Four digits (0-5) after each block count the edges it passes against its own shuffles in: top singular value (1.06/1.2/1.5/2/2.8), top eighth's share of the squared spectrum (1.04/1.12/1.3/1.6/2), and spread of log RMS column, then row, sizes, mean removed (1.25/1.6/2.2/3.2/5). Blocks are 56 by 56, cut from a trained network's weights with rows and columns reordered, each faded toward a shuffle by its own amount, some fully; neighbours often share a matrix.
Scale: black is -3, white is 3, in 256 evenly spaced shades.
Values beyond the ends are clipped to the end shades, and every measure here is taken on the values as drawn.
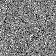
0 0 0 0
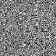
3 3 2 1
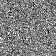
2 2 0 0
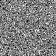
0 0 0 0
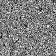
2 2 0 0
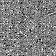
2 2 0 2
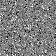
0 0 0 0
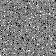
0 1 0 0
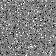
0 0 0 0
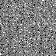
1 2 0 1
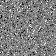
0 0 0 0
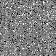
1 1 0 1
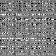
3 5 1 4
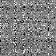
3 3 3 1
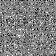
2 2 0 2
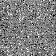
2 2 0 1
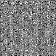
2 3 0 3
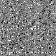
2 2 1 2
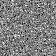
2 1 0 0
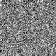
3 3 1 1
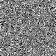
2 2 1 0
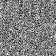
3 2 1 0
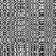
5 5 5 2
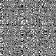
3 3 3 0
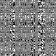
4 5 4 2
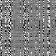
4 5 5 1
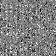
2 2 0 2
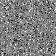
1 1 0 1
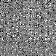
2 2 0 2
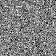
1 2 0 0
